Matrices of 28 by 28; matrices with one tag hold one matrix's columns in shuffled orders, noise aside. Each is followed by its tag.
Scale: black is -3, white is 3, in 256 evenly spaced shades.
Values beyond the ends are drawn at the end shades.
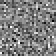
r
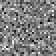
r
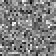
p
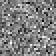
r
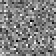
r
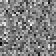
p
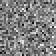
r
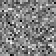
r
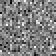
p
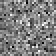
p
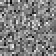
p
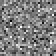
r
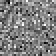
p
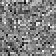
p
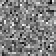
p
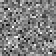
r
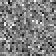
p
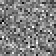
r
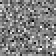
r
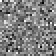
p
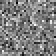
p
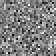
r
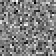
p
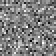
r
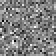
r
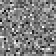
r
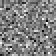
r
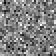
p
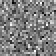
p
